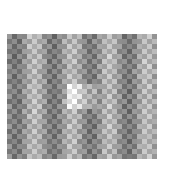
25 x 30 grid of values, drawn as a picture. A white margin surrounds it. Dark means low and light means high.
There is no seam. The values follow a bell shape. An odd patch, higher than its surroundings, sits in the centre. Upright stripes repeat 4 times across the table. The centre is the ninth with the highest average.
